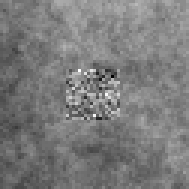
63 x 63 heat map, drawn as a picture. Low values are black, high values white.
Neither half mirrors the other. Values change most from cell to cell in the centre. In the centre lies a patch that is rougher than the rest. There is an overall slope up to the top right.
